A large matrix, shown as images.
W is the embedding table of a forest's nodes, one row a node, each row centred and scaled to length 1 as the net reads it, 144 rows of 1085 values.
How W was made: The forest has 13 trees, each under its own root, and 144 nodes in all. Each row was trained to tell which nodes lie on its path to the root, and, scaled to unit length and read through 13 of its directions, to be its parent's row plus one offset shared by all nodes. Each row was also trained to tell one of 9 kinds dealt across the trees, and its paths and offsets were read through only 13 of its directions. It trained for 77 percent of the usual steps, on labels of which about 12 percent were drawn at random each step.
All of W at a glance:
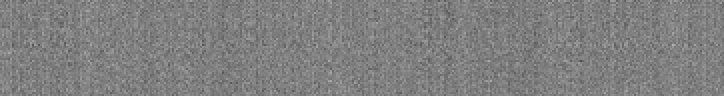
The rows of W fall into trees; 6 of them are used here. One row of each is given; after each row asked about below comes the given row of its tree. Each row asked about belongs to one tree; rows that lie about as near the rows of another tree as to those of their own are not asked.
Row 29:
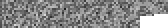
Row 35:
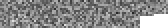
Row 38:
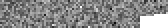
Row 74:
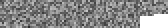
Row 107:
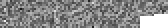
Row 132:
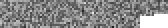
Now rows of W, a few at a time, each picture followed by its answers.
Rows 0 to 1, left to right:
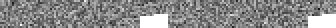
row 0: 35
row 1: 35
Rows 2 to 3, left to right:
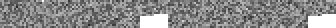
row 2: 38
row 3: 38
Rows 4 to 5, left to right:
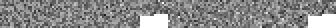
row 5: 132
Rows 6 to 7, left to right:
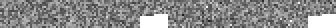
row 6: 107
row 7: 74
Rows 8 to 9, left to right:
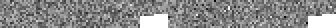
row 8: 35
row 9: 74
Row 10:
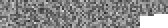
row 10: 74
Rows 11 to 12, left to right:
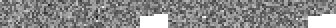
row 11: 35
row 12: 35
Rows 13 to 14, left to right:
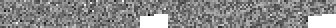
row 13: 132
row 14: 38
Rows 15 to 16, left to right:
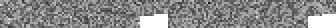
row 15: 35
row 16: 107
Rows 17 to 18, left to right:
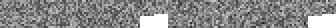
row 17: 107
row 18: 38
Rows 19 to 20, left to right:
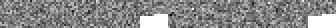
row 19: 74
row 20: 38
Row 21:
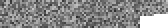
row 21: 38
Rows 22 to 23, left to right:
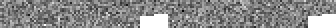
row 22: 107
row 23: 38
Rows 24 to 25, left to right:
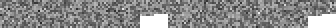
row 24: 38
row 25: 35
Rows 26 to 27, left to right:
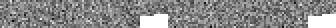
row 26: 74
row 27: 38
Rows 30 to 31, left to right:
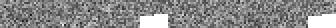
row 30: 132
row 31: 38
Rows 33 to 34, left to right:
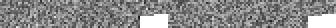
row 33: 38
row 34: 38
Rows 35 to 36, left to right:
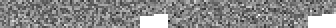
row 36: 35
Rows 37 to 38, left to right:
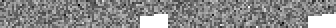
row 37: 74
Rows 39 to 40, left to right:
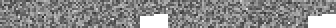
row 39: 38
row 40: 38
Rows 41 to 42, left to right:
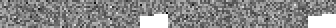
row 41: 74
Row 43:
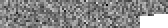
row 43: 74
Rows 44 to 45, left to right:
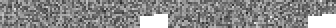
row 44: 35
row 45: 132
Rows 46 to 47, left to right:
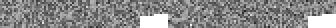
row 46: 35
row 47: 35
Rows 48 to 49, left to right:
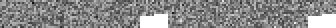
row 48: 107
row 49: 35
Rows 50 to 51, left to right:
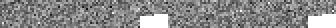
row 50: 29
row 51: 38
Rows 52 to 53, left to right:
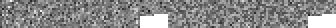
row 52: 29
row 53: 35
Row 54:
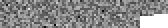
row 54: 35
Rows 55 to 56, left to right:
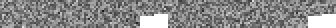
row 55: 107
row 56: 35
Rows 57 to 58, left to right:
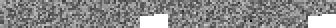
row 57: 107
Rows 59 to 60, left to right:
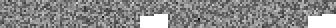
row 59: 38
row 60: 132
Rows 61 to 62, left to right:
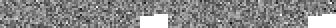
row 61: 35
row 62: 35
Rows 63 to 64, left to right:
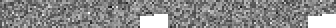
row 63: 29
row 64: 29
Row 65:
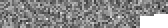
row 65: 74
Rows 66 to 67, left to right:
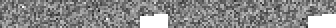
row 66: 74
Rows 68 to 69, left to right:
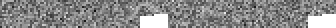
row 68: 107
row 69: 29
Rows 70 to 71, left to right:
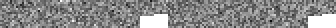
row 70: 38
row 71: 38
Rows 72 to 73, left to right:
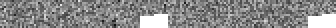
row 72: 74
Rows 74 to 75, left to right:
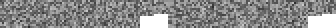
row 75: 107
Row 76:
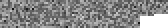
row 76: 132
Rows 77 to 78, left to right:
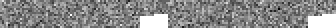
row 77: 74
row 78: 107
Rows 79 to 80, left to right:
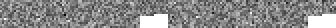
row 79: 132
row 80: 107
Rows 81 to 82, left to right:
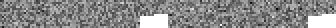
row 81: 132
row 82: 38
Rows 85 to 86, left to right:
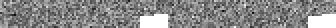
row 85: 74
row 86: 38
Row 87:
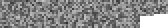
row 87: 38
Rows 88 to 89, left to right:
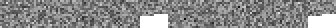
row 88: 38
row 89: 74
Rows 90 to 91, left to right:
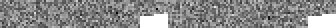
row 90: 35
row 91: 35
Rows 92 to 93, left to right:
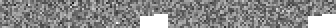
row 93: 107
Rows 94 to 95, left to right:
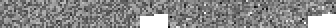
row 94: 29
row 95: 74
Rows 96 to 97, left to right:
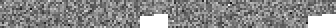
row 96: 74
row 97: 132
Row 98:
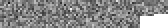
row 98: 74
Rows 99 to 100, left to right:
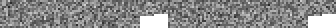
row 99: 107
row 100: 132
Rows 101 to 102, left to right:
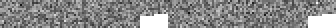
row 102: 29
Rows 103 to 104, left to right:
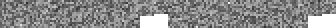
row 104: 38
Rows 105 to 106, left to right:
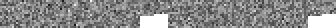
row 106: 74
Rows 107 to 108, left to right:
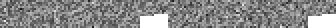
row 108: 38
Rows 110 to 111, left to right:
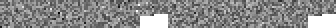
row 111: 74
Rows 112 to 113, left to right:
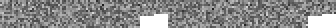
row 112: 35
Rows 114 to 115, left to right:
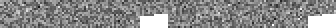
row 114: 35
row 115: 29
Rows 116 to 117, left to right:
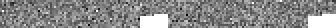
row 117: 132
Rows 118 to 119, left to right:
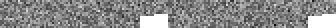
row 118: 38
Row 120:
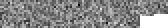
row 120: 74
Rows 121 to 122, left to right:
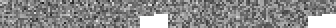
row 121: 35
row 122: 35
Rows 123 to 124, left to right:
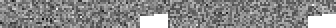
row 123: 35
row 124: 107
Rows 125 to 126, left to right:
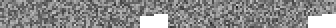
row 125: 107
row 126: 29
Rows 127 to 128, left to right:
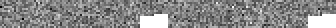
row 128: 132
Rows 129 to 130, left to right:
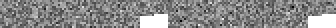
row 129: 29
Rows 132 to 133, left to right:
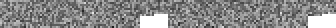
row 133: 35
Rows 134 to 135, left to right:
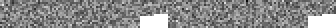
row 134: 35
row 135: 29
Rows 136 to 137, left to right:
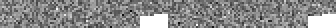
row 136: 35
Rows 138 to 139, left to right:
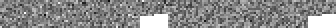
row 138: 38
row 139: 38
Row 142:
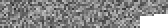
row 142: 29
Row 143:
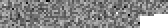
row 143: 132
